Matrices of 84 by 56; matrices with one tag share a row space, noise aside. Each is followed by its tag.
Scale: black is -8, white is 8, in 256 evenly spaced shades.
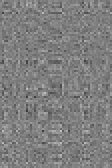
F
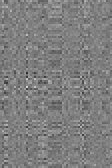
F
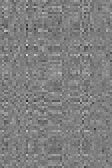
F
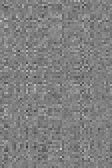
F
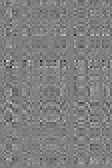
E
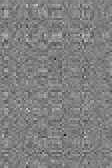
F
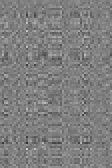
F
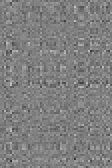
E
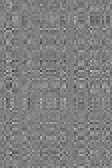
E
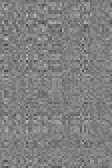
F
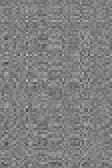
F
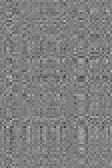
E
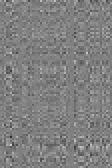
E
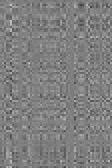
E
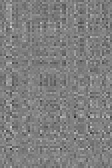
E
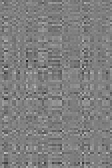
F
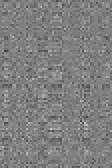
F
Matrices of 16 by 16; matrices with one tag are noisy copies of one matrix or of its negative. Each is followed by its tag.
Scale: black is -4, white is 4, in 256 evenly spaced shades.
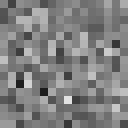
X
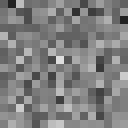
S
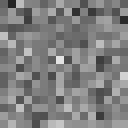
S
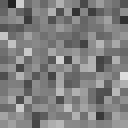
S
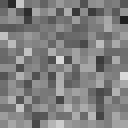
S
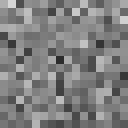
S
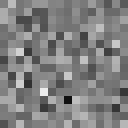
X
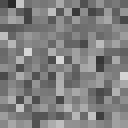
S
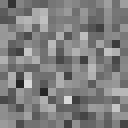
X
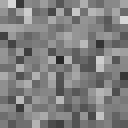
S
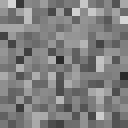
S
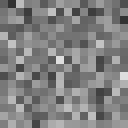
S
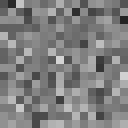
S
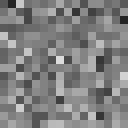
S
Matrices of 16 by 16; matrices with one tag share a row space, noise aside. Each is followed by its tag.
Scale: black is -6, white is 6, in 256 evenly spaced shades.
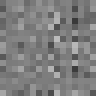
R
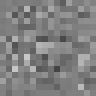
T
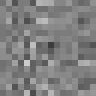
T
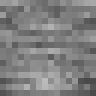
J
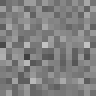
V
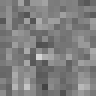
T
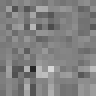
T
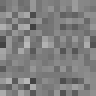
V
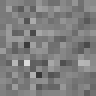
T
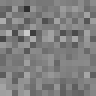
V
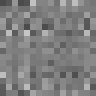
V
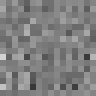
V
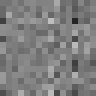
R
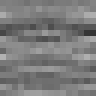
J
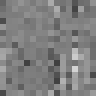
R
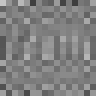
V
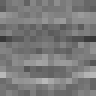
J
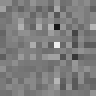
R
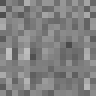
V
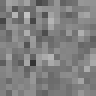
T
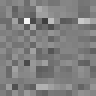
T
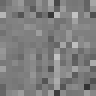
R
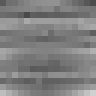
J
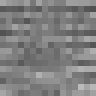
J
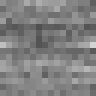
J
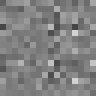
R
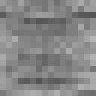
J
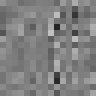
R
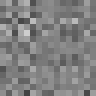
V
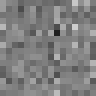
R
